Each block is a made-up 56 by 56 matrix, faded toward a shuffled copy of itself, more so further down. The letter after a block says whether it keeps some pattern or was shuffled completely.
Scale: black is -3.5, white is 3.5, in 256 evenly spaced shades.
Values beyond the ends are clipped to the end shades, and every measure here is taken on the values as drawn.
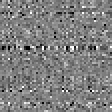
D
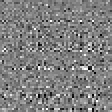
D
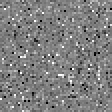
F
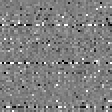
D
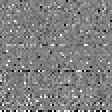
D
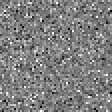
F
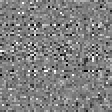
D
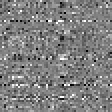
D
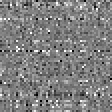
D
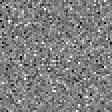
F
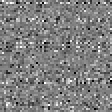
D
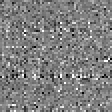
D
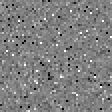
F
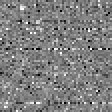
D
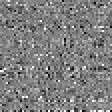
D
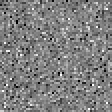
F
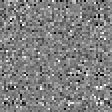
D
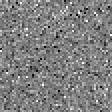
F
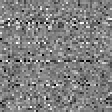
D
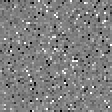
F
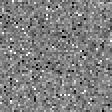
F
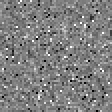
F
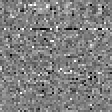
D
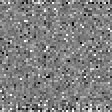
D
